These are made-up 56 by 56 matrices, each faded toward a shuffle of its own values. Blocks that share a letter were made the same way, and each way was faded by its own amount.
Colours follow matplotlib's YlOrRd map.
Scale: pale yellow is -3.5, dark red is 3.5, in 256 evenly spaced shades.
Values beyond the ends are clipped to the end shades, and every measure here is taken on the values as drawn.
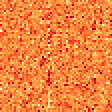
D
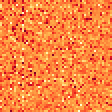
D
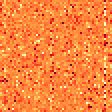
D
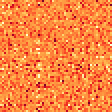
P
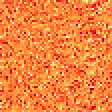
P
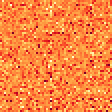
P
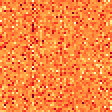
D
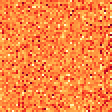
D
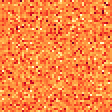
P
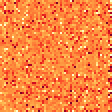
D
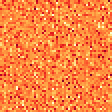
P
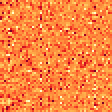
P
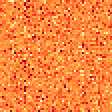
D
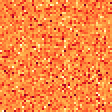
D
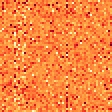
D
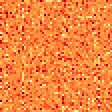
D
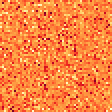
D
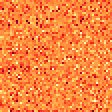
P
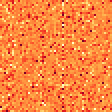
D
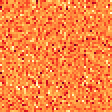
P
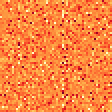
D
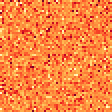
P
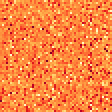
D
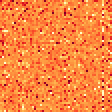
D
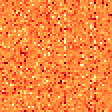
D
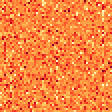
D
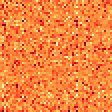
P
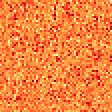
P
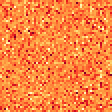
P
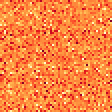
P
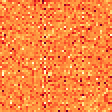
P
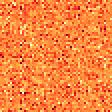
P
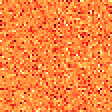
P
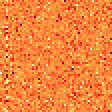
D
